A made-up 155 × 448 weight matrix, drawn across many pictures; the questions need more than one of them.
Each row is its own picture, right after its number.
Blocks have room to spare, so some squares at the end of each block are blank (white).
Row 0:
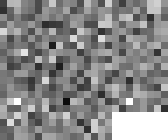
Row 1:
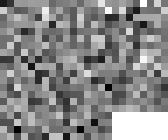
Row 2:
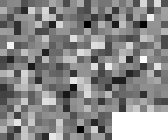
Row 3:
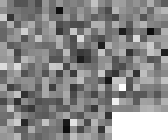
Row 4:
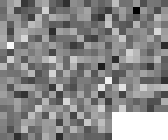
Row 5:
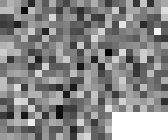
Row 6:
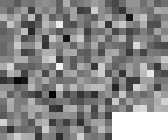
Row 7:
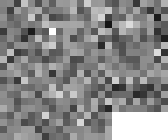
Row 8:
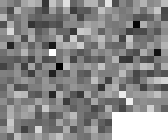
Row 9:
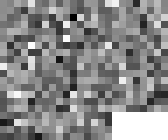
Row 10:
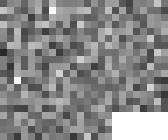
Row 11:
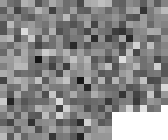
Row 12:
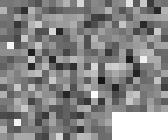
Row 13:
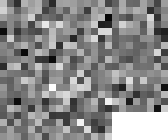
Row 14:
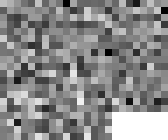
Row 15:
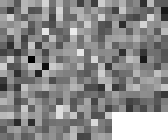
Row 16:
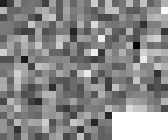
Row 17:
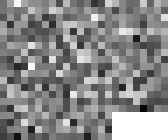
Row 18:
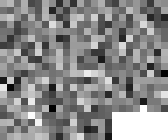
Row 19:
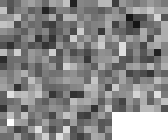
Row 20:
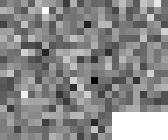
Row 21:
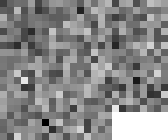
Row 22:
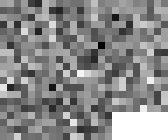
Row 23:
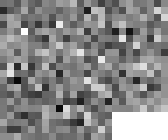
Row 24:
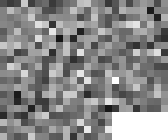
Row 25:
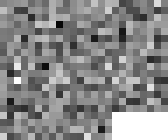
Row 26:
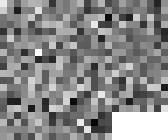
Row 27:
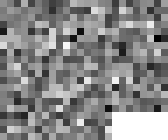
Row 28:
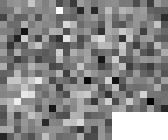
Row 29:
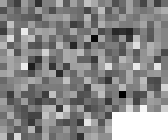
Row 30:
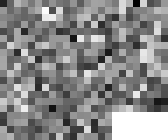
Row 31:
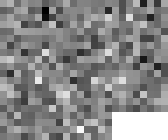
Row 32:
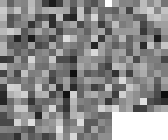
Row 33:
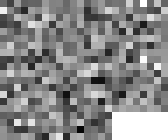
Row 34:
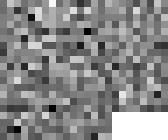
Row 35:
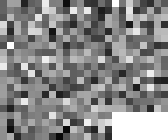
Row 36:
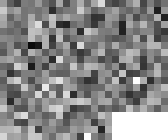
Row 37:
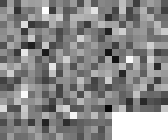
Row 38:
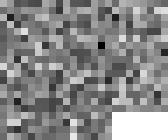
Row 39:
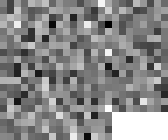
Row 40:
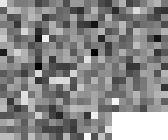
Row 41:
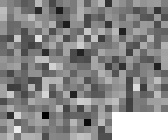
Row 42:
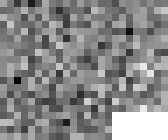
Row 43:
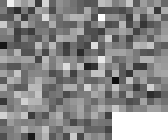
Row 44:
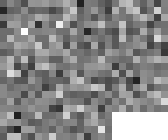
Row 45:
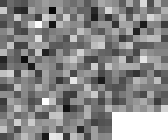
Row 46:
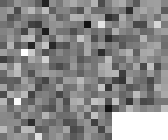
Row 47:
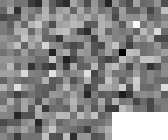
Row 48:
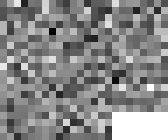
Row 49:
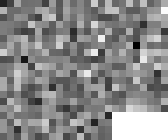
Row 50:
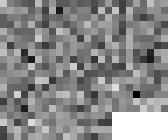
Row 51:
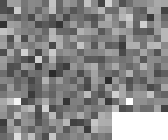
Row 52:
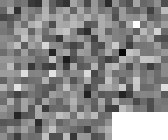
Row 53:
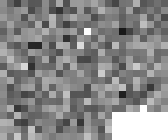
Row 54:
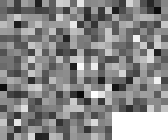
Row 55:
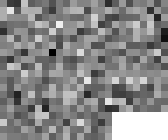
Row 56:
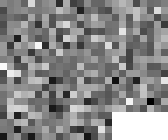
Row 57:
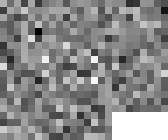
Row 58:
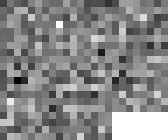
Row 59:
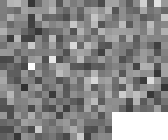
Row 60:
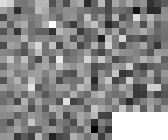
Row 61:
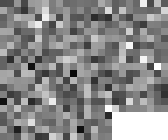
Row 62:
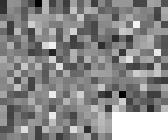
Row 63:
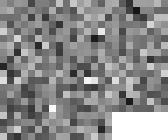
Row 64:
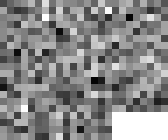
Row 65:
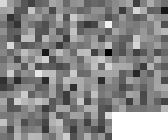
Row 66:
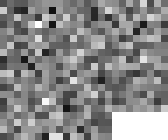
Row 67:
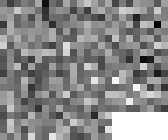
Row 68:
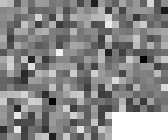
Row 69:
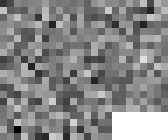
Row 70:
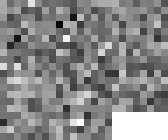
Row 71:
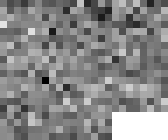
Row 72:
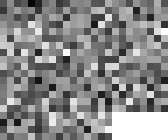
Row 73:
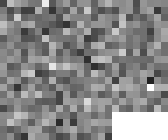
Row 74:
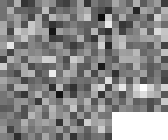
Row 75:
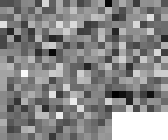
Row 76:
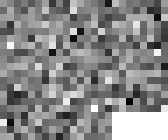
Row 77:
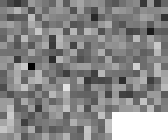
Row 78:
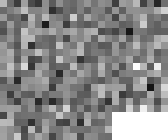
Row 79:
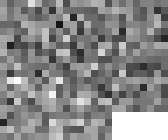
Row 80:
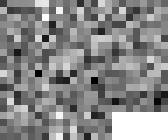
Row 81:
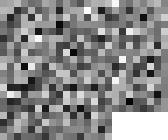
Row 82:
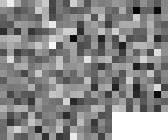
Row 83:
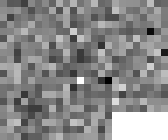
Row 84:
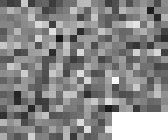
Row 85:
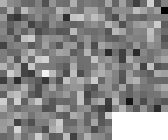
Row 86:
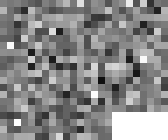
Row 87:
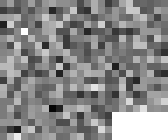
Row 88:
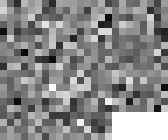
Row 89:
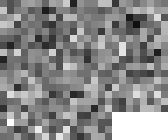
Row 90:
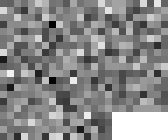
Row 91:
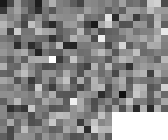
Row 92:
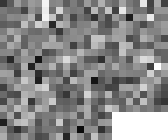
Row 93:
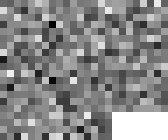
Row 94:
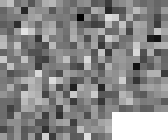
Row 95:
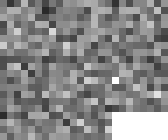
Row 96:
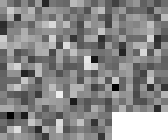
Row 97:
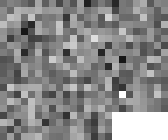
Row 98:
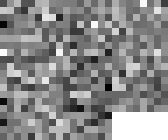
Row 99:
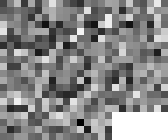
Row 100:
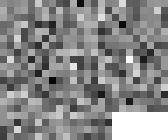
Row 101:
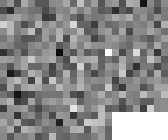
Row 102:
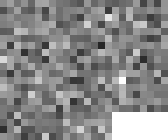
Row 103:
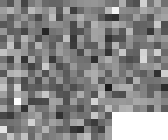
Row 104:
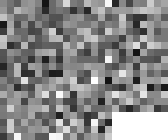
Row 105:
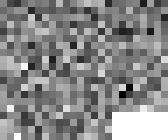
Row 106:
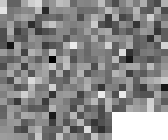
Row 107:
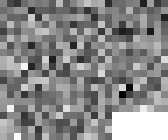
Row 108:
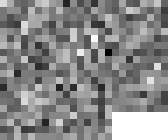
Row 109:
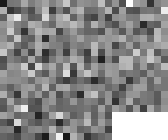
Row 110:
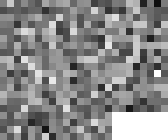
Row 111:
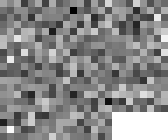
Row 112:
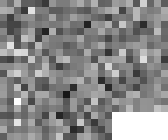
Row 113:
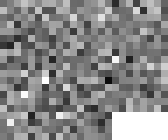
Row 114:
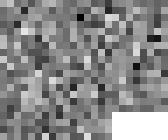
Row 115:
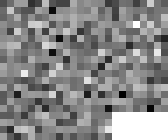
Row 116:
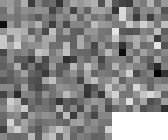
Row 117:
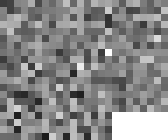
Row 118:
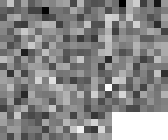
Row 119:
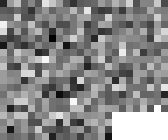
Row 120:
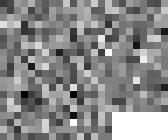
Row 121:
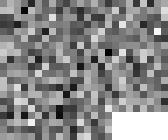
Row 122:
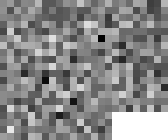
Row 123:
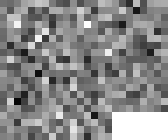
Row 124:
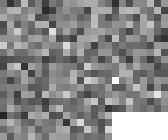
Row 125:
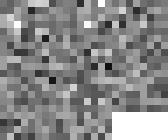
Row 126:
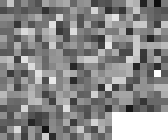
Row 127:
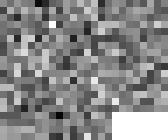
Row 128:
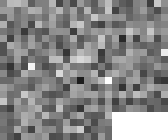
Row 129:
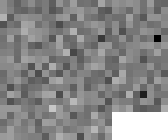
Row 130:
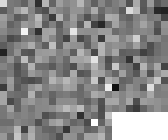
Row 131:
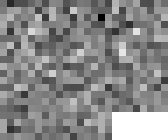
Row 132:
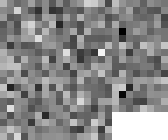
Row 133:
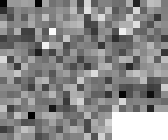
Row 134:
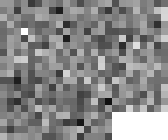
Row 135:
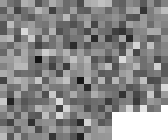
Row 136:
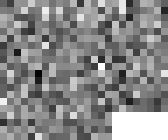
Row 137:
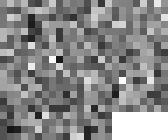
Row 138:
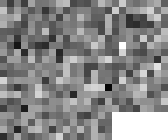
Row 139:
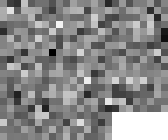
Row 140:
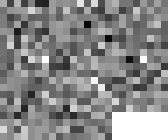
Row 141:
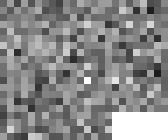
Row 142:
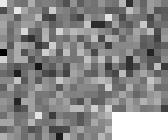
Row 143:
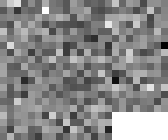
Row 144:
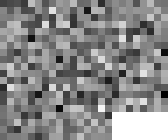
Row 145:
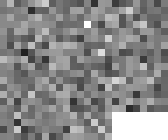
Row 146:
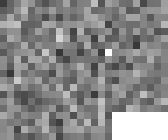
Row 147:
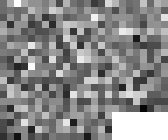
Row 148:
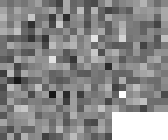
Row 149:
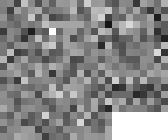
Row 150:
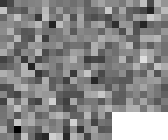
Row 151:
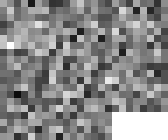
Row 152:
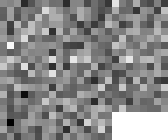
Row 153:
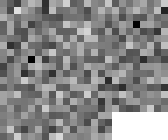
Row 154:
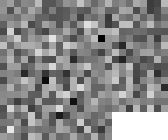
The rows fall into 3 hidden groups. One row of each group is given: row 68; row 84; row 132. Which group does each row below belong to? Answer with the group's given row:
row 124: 84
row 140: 68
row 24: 84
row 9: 132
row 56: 132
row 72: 84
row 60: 84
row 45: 68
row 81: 132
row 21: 84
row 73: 84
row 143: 84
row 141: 84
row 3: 132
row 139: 84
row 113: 84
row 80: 68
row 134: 132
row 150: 68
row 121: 68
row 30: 68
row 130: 68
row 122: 84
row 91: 84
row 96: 84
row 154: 84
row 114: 68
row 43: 84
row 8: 84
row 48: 84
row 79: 132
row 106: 84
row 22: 132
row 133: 84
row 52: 84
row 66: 68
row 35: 84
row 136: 68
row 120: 68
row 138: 84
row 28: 132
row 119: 84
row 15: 68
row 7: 84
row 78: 132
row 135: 132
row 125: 68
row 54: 68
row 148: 132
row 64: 68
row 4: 84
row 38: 132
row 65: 68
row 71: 84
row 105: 132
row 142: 68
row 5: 68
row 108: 68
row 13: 84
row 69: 68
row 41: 132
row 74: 84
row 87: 132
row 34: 132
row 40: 68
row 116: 84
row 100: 68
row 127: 68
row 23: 132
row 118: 68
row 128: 132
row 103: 68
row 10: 132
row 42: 132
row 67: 84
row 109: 68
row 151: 84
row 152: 84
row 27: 84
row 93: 68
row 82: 84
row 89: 84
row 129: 132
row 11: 132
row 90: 68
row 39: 68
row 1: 68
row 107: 132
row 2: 68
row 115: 84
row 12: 68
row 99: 84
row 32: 132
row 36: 132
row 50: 68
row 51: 84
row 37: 68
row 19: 84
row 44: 132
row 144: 132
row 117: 68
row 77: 132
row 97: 132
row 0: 84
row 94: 68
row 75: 84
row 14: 68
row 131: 84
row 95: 84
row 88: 84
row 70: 132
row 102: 68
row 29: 132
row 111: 84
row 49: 68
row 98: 68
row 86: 68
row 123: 68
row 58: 132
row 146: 68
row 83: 132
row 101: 68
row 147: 132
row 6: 132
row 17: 132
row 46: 68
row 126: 68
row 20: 68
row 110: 68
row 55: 84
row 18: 132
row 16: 68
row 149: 84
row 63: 132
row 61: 68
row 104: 84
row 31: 68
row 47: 84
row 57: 68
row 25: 132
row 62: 84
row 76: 84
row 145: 68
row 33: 68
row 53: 132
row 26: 84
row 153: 84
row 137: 132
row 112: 68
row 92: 68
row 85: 68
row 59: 132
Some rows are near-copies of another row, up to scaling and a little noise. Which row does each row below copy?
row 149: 7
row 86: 12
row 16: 49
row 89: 19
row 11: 135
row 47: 52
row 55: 139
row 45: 66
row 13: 88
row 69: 150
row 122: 154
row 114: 94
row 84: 24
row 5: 121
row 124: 95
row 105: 107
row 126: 110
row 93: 90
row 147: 17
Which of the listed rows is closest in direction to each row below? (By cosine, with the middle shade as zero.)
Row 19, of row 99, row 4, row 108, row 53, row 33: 99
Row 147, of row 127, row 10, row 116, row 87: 10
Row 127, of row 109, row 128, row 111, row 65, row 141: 65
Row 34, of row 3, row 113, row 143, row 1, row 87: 87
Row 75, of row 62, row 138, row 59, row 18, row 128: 62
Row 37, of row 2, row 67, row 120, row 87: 2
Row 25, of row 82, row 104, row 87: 82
